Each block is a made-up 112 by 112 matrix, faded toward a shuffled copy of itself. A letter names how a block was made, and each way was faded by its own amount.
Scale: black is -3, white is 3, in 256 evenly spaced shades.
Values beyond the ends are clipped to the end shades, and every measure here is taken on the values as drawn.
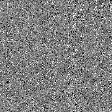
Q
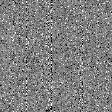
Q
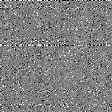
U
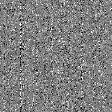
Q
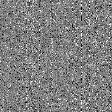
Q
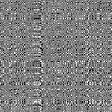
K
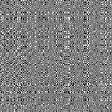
K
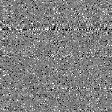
U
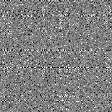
U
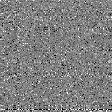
U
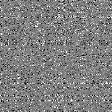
U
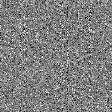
Q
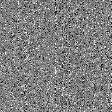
Q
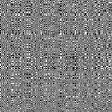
K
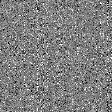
Q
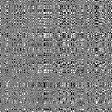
K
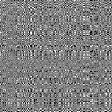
K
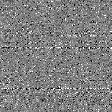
U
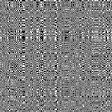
K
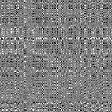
K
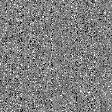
Q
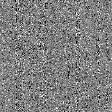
Q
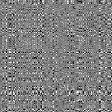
K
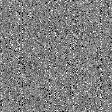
Q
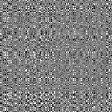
K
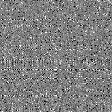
U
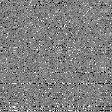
U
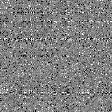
U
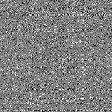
U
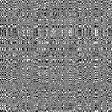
K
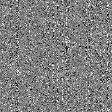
Q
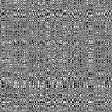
K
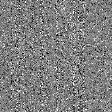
Q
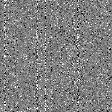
Q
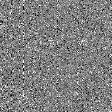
Q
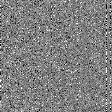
Q
